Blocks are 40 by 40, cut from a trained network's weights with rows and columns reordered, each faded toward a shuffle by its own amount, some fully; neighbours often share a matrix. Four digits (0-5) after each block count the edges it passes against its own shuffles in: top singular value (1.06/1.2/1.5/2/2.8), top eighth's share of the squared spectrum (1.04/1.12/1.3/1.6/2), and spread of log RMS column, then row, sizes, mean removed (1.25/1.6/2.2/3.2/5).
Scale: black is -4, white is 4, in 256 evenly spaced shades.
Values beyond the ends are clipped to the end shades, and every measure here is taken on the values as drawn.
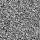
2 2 0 0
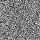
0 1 0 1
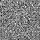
1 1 0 0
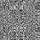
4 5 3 1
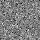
1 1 0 0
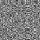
3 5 2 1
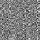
3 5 2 0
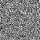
3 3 1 0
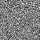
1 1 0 0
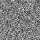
2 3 2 0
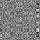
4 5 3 1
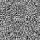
3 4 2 1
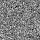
0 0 0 0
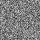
0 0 0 0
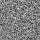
2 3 0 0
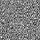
3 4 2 0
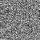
2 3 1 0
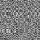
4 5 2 1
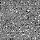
1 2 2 0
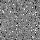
1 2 1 0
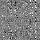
2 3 2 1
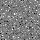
0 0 0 0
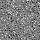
1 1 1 0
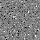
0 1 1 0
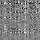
3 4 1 3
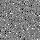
0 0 0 0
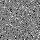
0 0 0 0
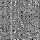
2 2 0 2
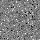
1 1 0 0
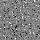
0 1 1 0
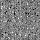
2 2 0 1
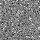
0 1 0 0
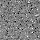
0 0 0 0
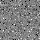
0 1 1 0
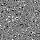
0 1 0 0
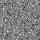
0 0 0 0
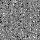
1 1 0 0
